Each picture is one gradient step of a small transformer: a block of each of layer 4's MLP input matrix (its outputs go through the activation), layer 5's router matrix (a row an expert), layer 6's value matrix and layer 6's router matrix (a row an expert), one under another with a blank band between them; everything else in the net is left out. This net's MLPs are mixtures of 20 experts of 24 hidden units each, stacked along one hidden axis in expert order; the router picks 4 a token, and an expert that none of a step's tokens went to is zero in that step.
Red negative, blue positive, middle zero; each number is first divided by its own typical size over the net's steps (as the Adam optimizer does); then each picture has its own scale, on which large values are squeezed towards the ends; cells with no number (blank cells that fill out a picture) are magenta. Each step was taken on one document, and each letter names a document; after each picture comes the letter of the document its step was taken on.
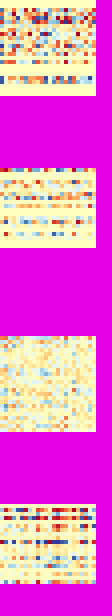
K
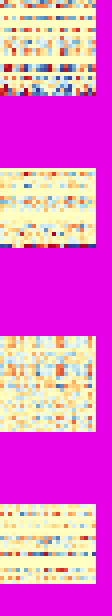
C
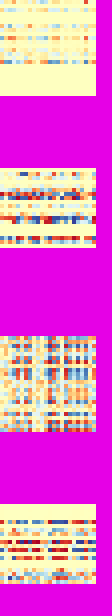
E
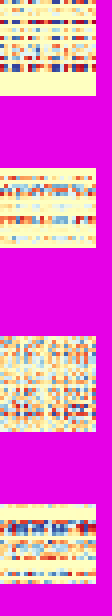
E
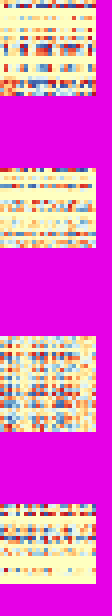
C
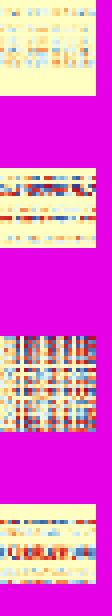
E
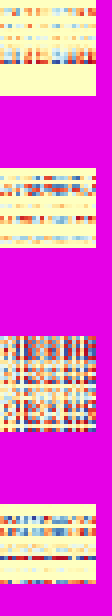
E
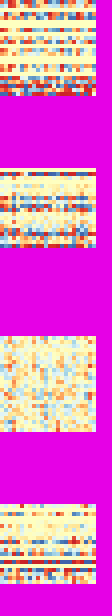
C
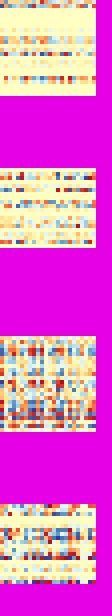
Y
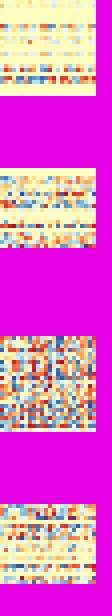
Y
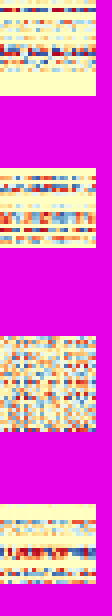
E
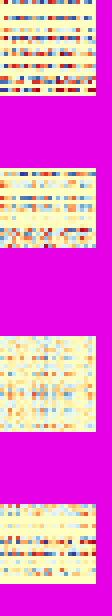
C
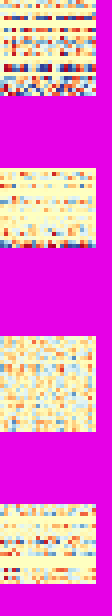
C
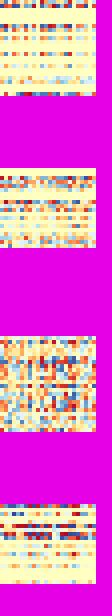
Y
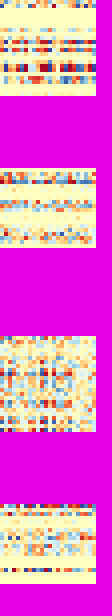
C
